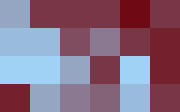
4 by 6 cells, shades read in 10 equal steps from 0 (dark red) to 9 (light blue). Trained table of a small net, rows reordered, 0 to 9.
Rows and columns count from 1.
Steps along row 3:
same down down up down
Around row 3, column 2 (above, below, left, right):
8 7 9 7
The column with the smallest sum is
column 6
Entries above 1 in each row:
5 5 5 5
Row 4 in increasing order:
1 2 4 5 7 8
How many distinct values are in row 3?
4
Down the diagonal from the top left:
7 8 7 4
